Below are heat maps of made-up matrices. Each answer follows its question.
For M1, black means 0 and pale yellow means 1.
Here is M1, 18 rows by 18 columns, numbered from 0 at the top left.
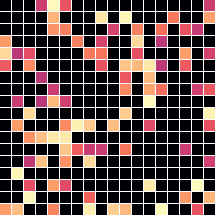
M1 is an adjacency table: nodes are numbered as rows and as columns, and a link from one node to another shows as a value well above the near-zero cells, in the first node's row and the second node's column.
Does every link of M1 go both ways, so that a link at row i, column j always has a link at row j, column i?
yes
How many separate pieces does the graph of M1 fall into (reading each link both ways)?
1
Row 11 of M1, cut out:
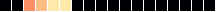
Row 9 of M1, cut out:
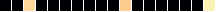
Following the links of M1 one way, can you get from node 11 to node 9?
yes
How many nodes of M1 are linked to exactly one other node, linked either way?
1
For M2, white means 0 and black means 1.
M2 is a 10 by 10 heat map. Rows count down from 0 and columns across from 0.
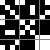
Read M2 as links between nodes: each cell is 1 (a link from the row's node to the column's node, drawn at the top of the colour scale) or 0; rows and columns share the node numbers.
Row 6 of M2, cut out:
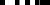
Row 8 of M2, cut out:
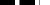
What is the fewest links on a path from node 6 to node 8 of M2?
1
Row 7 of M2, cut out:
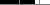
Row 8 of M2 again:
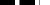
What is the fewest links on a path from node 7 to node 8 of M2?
2
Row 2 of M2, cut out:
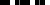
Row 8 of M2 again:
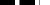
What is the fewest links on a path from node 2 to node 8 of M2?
1
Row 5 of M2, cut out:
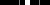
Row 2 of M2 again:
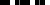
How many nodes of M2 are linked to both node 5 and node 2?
6
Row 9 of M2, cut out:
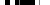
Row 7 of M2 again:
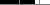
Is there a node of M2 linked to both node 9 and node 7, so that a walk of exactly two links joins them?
yes
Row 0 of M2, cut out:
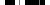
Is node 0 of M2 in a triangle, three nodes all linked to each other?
yes
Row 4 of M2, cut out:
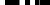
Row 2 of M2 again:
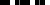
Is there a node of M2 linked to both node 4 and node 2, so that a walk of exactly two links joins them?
yes
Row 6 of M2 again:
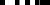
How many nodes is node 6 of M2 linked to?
6
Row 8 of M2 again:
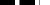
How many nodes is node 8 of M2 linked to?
6
